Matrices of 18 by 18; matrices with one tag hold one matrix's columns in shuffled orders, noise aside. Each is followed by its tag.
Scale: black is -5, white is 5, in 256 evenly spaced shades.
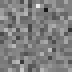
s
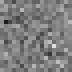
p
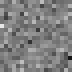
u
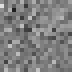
s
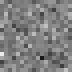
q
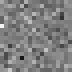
u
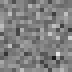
q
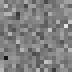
u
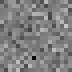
u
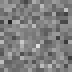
p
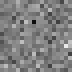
p
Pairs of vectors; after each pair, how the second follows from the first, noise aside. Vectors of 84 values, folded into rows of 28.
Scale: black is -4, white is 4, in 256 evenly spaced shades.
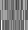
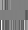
partly zeroed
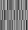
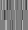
partly zeroed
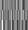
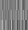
shrunk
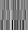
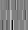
partly zeroed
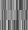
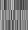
shuffled
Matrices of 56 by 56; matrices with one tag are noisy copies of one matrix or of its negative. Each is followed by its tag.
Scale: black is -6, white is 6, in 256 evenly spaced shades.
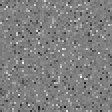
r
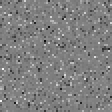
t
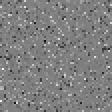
t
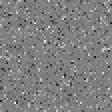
t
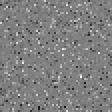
r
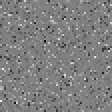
t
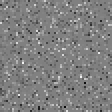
r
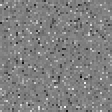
r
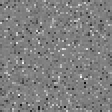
r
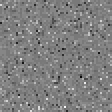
r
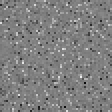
r
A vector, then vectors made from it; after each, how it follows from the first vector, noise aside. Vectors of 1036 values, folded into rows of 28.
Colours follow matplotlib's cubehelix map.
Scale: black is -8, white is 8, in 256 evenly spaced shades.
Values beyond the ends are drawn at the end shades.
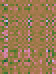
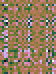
scaled up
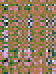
scaled up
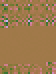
partly zeroed
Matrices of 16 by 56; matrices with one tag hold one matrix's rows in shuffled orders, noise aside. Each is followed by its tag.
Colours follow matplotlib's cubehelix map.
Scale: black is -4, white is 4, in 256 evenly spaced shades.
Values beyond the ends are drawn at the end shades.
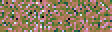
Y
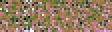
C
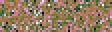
Y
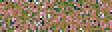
Y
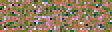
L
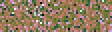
Y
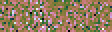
Y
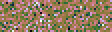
Y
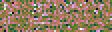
L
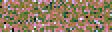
L
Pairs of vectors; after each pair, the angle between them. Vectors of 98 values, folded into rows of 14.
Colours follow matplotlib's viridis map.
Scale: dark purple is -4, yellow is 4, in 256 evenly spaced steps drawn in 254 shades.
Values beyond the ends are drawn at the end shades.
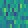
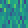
partly aligned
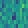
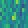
nearly opposite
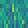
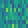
partly opposed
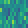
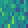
partly aligned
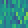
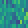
nearly parallel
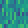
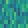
nearly parallel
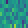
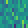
nearly opposite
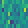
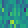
nearly opposite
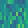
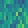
nearly parallel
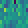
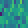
partly aligned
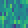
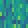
nearly opposite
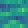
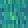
orthogonal
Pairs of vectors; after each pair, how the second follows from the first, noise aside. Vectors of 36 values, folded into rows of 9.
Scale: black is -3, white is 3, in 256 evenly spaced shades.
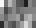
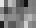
copied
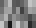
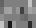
partly zeroed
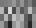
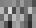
copied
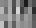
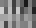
copied
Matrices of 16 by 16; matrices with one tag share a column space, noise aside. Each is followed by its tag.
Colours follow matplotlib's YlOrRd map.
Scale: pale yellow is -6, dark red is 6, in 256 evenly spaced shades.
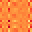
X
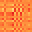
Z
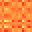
X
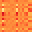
Z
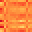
X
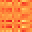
X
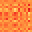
Z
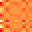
X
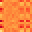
X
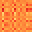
Z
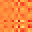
X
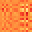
Z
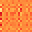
Z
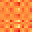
X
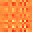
X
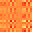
X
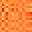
Z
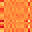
X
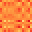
X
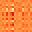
Z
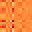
X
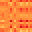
X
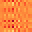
X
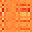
Z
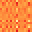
X
